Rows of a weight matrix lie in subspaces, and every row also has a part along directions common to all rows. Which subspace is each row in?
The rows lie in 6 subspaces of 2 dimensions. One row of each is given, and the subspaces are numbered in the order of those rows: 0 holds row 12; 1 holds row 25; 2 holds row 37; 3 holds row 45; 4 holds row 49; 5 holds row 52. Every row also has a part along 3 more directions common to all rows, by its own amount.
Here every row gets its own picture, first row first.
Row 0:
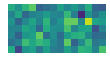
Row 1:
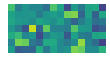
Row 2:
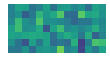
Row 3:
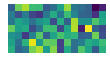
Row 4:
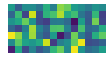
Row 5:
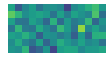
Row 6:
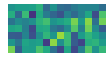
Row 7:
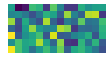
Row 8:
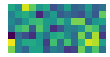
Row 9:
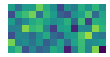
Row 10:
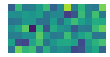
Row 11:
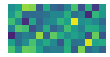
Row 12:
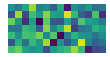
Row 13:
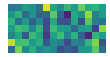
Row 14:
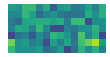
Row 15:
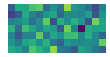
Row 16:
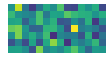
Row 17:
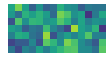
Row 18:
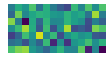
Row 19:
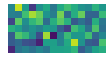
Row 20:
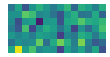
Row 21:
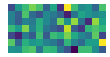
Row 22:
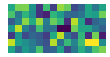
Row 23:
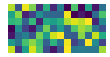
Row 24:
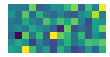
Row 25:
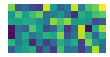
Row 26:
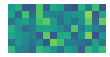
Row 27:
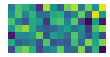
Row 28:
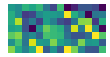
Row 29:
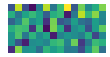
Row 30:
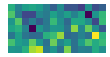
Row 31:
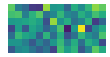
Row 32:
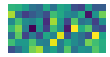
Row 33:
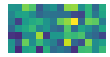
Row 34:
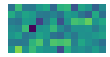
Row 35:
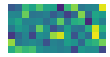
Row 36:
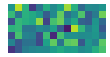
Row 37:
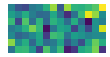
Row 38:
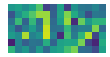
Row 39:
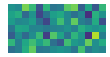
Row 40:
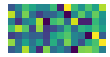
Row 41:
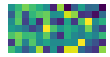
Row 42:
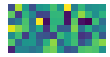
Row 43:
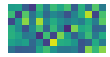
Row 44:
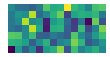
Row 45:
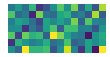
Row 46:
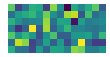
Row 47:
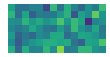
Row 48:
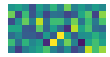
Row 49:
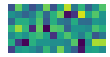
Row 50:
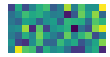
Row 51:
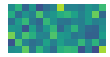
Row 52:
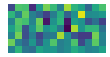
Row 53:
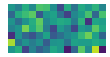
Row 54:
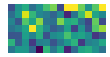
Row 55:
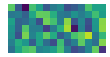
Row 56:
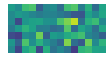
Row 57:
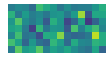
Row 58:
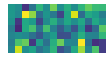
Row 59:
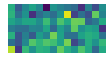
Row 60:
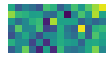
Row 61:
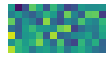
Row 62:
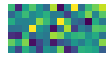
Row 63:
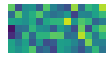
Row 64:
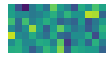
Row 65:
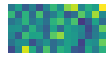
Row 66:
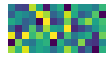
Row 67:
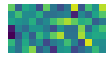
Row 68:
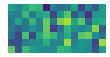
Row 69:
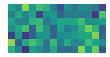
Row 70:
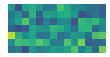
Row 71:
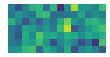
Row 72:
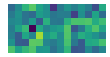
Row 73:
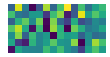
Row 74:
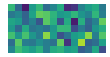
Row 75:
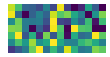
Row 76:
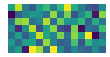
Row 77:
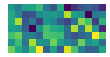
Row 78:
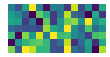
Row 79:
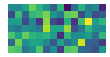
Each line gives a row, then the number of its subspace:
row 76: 1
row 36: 2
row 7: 2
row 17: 2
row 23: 1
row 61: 2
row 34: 4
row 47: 2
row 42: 1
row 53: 3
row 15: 1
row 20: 4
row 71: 3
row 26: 0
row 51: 3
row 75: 5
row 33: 5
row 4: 0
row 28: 5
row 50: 4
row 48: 0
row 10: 4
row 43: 0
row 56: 5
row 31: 1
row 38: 2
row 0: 5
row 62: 4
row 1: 4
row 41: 2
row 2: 4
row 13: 2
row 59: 2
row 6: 0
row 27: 0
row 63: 1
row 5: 1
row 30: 5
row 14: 3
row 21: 1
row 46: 4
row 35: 5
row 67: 1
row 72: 4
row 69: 3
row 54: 5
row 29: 4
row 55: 5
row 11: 0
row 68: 2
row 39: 0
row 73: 4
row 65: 3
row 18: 0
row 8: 3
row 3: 1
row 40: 1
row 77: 5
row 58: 4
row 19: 2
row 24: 3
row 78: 3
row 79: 2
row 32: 5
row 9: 3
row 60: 1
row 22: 3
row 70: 0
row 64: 2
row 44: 0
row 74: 5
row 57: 5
